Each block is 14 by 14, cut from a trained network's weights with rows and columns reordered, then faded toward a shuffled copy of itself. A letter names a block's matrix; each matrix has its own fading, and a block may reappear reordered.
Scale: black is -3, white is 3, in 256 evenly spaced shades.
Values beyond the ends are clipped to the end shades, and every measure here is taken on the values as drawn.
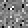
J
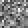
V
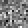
V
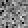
J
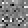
J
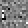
J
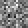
V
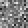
V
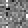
J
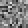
V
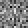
V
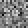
V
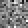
J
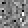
J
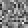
V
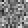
V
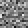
V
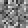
V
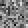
V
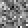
J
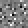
J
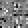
J
